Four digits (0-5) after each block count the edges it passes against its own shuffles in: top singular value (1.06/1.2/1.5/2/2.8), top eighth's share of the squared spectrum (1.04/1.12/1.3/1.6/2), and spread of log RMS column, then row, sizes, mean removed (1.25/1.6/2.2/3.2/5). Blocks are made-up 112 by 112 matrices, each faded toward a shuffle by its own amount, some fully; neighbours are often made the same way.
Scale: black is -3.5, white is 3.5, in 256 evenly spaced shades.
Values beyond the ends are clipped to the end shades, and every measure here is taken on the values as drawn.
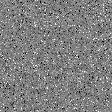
3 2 1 0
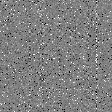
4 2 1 0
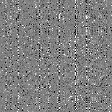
5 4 3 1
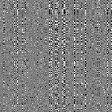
5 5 4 3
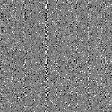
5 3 3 1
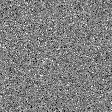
0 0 0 0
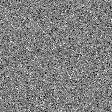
0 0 0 0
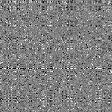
5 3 2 3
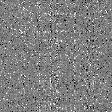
4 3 2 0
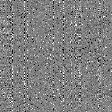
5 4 3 1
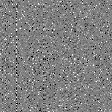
4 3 2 1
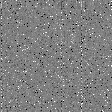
3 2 1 0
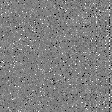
4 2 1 1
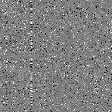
4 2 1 1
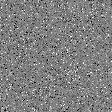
3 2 0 0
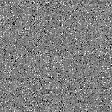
4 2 1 1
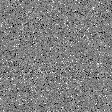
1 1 0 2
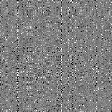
4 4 3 2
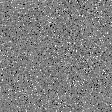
2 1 0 0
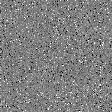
3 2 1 0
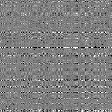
5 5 3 4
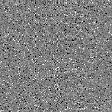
4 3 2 1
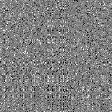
4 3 2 2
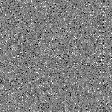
3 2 1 1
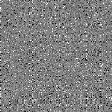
4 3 2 2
